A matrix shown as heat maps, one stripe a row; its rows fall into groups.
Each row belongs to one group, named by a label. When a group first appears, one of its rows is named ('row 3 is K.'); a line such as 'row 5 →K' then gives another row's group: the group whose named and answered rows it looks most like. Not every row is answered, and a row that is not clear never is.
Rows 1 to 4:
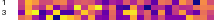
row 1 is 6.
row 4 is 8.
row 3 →6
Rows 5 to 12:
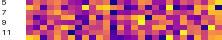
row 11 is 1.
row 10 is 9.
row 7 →1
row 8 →9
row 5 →1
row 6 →8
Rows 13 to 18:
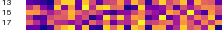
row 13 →9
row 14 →8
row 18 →9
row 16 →9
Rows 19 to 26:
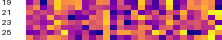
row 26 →1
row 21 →1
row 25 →9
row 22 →1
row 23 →8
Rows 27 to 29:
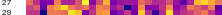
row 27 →8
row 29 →8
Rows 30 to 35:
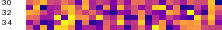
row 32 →6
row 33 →8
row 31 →9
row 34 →9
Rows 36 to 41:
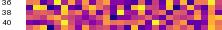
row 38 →9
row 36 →8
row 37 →6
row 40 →9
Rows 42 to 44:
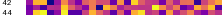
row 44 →6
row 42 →6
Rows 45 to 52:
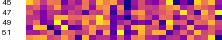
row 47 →1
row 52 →6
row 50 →6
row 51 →9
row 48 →8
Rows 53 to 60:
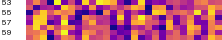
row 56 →6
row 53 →8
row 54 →9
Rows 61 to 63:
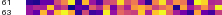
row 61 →9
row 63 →9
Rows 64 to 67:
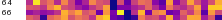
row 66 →9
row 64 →6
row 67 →8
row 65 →1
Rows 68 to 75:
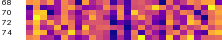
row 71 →6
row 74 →6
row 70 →6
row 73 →8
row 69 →9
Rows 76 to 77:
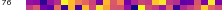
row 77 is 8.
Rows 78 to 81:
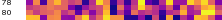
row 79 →1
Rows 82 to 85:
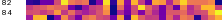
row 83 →1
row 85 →6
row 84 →1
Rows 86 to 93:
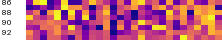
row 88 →8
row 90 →1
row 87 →9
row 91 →9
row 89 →8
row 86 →6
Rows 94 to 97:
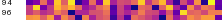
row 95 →8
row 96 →1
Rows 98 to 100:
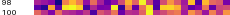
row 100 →1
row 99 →9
